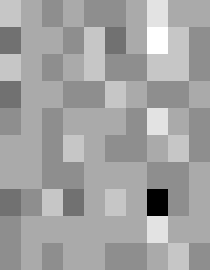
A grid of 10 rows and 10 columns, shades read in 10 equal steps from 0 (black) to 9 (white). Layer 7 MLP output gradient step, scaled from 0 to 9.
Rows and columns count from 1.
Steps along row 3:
down down up up down same up same down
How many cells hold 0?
1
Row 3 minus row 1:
0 0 0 0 2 0 -1 -1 1 -1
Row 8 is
4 5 7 4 6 7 6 0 5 6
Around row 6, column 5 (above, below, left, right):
6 6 7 5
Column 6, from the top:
5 4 5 7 6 5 6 7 6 5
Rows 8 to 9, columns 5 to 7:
6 7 6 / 6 6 6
